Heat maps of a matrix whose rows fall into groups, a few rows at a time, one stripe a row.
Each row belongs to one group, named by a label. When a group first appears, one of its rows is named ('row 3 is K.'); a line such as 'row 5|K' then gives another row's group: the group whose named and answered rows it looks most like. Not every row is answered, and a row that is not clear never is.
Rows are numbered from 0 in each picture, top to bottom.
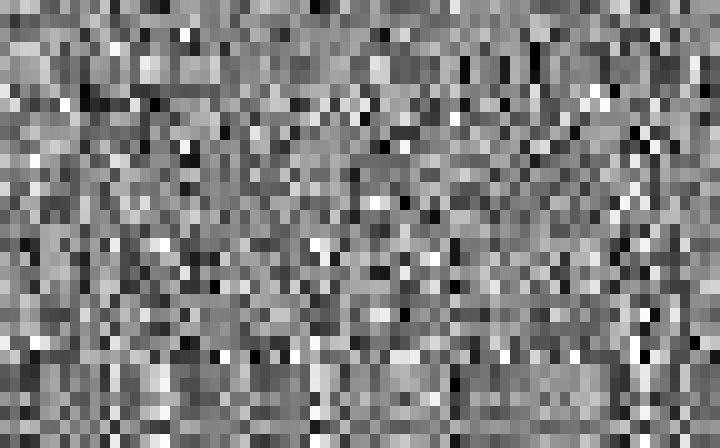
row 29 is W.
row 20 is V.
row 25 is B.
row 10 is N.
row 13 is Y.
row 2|N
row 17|W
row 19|N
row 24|Y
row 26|W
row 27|W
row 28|V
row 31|W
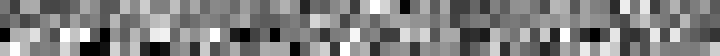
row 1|W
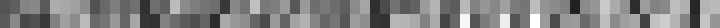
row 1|B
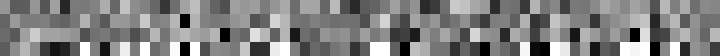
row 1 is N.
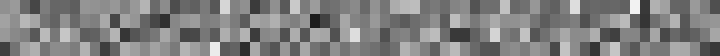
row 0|B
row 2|V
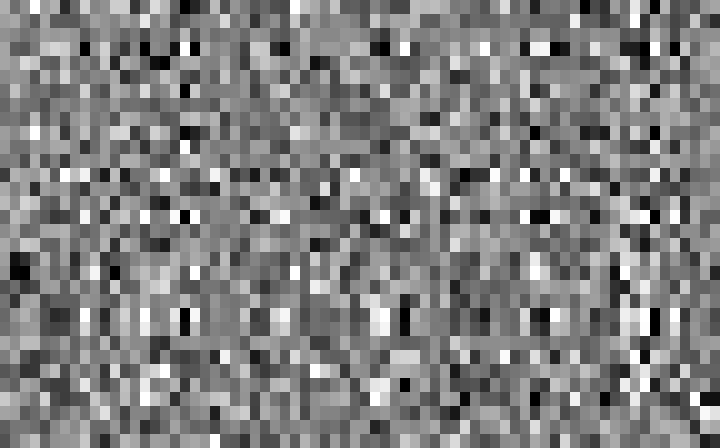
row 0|Y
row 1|B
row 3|N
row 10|N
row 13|V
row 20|W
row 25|B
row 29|V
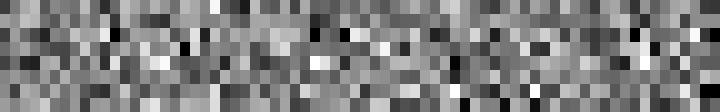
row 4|W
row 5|V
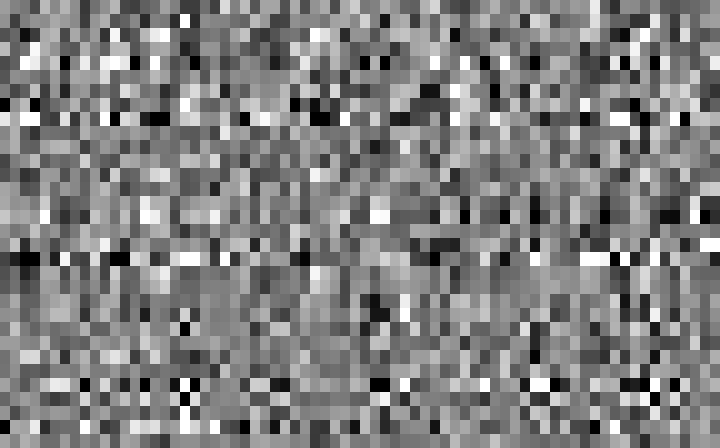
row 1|N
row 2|W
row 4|Y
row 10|N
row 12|W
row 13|V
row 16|Y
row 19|W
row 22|N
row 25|Y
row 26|B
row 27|N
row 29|N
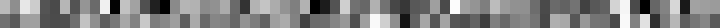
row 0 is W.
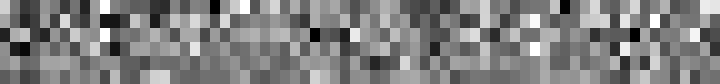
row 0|V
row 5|W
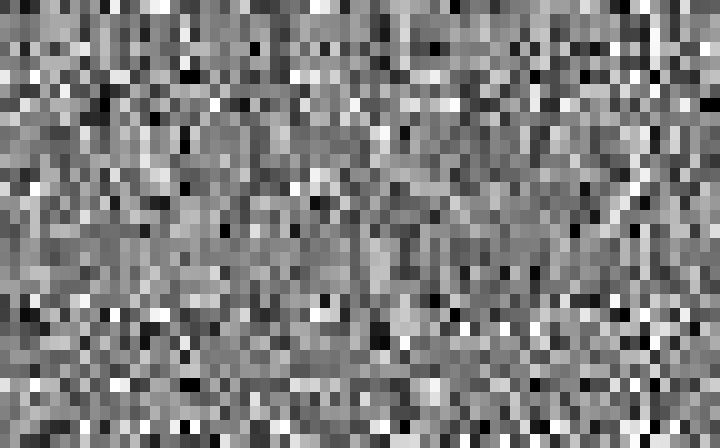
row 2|N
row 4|N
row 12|W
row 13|Y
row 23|B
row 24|N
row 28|V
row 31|B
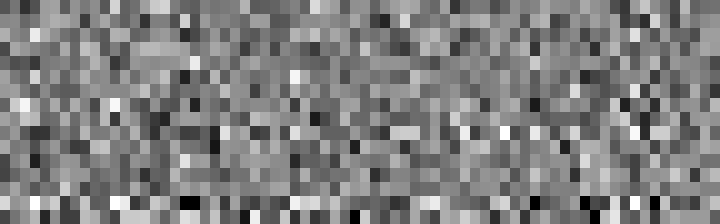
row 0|W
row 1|N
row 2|Y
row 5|Y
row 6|B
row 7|Y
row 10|V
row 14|Y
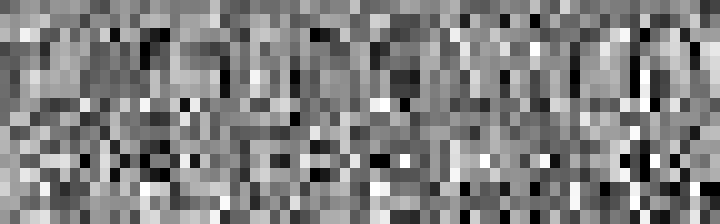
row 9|Y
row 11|N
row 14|B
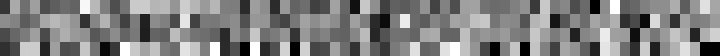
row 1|N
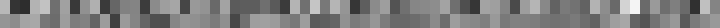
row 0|Y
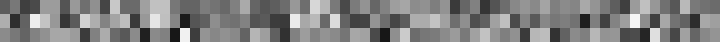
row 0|W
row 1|Y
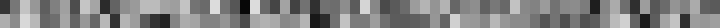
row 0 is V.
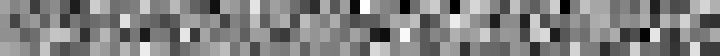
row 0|V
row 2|N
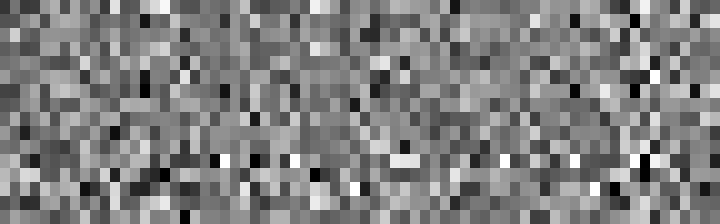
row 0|W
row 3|W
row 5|N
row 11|B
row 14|W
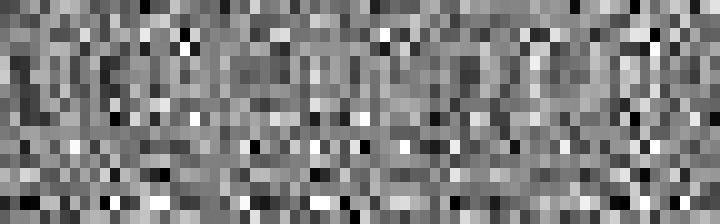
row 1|W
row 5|Y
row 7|W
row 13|B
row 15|V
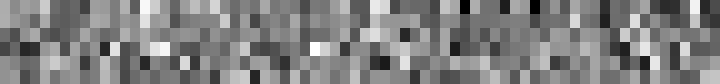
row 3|W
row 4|N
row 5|V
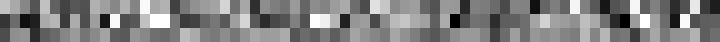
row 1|W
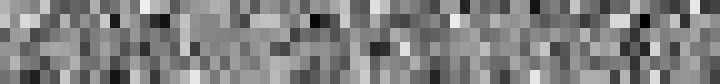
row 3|N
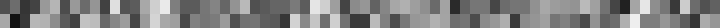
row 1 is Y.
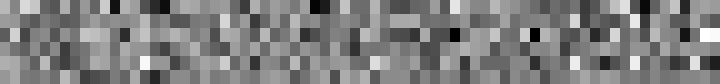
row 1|B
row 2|V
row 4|B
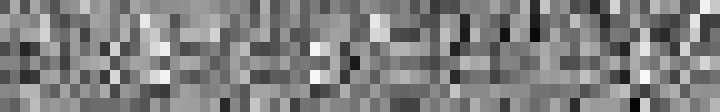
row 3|W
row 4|V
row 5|W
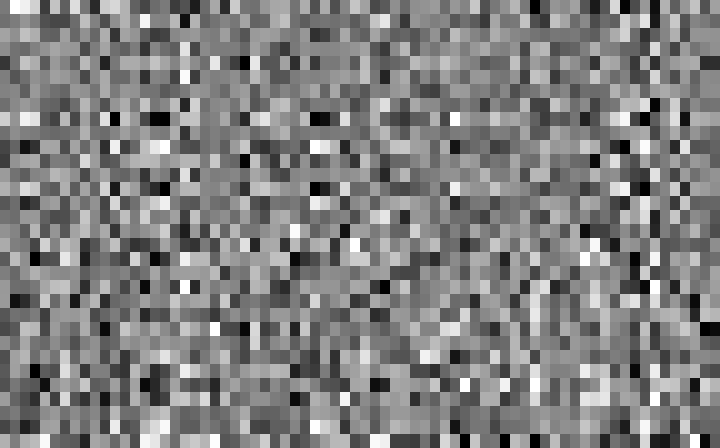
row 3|N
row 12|N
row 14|W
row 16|Y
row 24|V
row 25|V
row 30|W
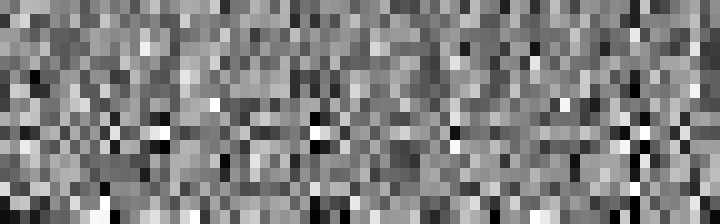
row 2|B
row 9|W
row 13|Y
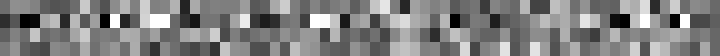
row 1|W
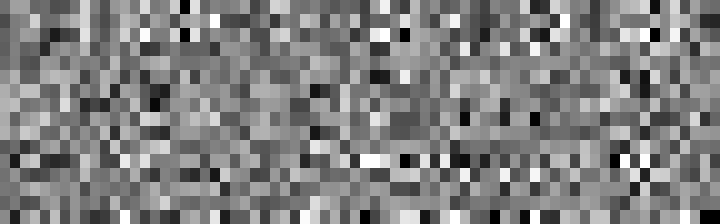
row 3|B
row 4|W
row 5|N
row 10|W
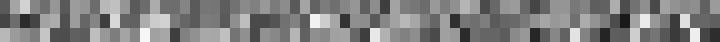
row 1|W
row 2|B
